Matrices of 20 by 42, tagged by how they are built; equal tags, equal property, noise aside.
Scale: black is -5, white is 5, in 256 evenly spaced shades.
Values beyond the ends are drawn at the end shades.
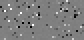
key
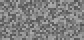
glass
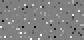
key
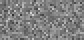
glass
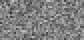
glass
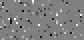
key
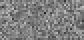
glass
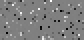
key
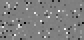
key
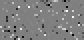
key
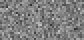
glass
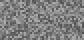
glass
